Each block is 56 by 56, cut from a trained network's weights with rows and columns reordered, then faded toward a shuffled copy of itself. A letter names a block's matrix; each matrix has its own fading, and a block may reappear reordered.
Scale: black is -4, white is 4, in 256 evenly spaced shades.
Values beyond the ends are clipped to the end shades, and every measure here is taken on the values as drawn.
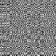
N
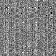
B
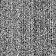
B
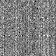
B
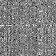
B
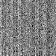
B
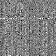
B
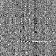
B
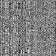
B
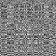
N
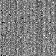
B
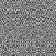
N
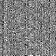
B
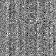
B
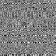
N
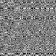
N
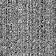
B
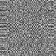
N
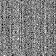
B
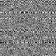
N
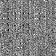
B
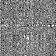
B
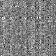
B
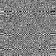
N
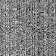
B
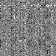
B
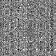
B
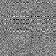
N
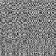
N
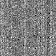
B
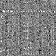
B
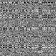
N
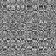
N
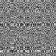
N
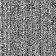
B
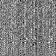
B
